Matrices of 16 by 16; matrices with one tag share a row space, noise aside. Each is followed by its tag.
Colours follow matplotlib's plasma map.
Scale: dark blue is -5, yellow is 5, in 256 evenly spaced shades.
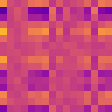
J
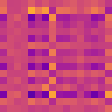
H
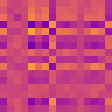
H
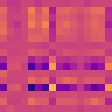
H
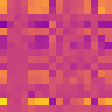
J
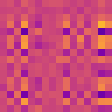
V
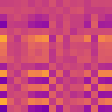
J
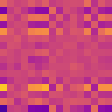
J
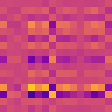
H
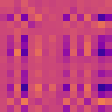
V
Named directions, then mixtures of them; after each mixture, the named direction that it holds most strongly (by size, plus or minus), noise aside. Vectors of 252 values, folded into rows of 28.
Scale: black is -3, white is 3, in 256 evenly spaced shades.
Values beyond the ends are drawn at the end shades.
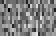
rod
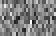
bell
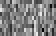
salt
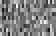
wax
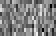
salt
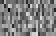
rod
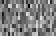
rod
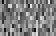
rod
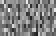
rod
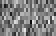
bell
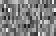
rod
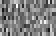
wax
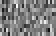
wax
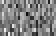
rod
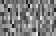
rod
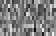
salt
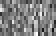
salt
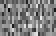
rod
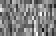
salt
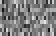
wax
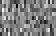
wax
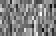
salt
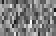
bell
